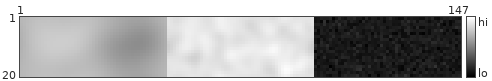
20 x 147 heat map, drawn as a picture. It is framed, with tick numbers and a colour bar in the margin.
The table splits into one row of 3 panels. Panel 1,1: high, smooth. Panel 1,2: very high, blotchy, faint in contrast. Panel 1,3: very low, fine-grained, faint in contrast.
